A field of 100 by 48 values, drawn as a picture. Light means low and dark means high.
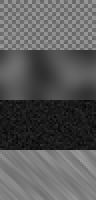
It is made of 4 by 1 panels. Panel 1,1: middling, checkered. Panel 2,1: high, smooth. Panel 3,1: very high, fine-grained, faint in contrast. Panel 4,1: middling, slanting down to the right, faint in contrast.
